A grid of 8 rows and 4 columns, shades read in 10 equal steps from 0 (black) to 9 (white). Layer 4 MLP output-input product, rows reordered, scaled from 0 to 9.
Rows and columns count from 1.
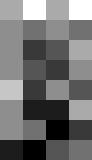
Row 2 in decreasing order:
5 5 4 4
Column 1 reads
6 5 5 5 7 5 5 1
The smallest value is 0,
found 2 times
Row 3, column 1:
5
